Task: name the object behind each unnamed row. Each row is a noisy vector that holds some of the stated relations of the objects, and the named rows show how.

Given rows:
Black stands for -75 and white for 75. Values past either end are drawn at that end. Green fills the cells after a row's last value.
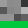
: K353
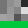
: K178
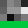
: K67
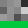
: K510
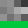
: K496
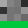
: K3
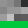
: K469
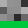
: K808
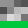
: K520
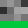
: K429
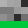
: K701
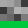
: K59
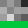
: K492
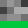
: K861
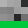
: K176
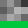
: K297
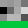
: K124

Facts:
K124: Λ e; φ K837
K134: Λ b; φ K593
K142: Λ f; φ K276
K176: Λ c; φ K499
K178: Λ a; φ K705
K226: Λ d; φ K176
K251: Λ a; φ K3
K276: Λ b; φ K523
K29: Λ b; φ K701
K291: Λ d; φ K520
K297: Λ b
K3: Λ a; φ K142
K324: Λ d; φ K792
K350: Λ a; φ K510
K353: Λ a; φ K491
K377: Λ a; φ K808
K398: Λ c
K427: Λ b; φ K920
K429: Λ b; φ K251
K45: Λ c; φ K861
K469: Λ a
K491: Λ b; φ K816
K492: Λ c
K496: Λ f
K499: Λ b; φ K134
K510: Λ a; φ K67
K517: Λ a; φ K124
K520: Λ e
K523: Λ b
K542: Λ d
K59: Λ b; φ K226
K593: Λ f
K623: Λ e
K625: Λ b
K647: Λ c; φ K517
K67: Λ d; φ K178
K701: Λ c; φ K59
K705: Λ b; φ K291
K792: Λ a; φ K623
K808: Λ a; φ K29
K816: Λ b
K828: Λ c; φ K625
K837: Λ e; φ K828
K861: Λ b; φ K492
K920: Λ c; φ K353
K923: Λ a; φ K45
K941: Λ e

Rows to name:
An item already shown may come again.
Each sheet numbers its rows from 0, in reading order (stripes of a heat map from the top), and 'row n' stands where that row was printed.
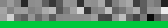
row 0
K398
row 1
K496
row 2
K705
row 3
K517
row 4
K828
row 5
K67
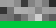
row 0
K29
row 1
K492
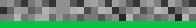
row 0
K276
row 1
K523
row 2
K593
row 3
K499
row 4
K142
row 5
K134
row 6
K142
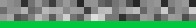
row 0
K792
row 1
K625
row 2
K492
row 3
K520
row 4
K542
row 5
K510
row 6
K510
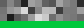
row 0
K291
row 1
K623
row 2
K251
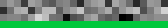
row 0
K427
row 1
K941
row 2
K324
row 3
K647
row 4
K226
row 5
K705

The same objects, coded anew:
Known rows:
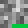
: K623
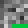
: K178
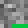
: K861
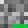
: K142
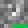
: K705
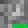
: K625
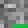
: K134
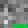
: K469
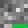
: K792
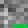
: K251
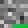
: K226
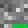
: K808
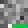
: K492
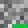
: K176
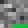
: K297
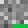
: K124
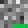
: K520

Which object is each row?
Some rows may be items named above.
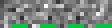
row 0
K178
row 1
K291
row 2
K593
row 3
K705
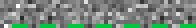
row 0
K67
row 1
K593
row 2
K429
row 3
K142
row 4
K808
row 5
K593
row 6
K324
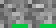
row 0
K276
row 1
K29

